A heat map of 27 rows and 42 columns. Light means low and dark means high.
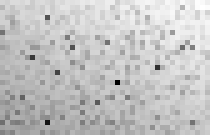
Neither half mirrors the other. The bottom left is the ninth with the highest average. There is an overall slope up to the bottom left. There are no regular stripes. The ninth with the lowest average is the top right. Most values sit low, with a long tail of high ones.
